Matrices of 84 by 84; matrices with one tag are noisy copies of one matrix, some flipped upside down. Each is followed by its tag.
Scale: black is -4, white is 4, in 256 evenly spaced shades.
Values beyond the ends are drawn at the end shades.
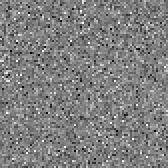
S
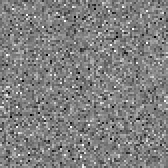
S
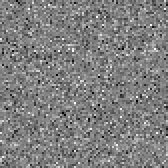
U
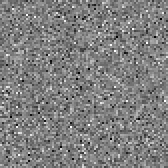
S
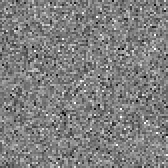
U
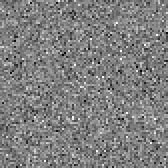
U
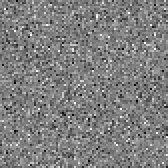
U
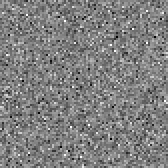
S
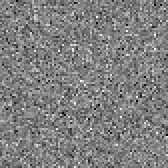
U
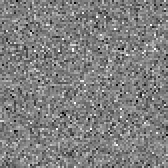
U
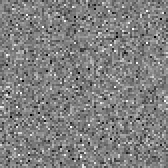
S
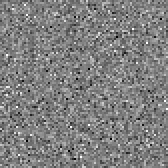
S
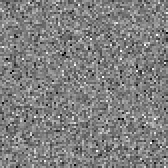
U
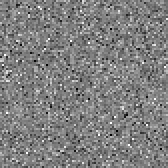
S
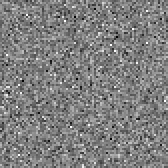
S
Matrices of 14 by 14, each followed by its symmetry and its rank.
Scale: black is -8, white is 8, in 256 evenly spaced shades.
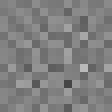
antisymmetric, rank two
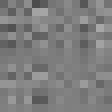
neither, rank two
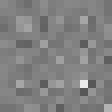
symmetric, rank three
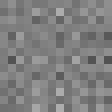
antisymmetric, rank two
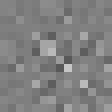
symmetric, rank three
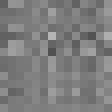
neither, rank two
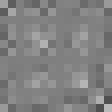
symmetric, rank three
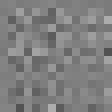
antisymmetric, rank two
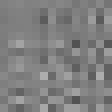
antisymmetric, rank two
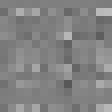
neither, rank two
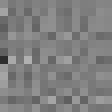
neither, rank two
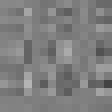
neither, rank two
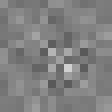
symmetric, rank three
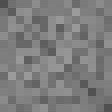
symmetric, full rank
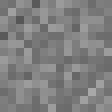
symmetric, full rank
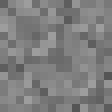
symmetric, full rank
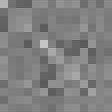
symmetric, rank three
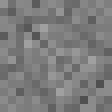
symmetric, full rank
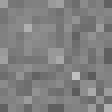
symmetric, rank three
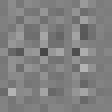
neither, rank two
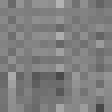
neither, rank two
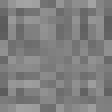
antisymmetric, rank two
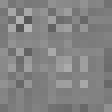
symmetric, rank three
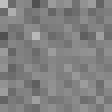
symmetric, rank three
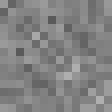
symmetric, full rank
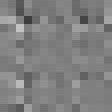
antisymmetric, rank two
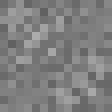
symmetric, full rank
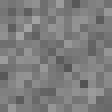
symmetric, full rank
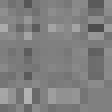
antisymmetric, rank two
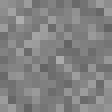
symmetric, full rank
